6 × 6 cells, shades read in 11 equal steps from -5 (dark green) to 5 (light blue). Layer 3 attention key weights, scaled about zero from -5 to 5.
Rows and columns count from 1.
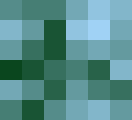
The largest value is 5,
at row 2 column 5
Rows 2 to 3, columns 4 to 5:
4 5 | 1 2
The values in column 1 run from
-5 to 3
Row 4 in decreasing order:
3 -1 -2 -3 -4 -5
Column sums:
0 -10 -14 9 10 8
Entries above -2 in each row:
6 5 4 2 4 5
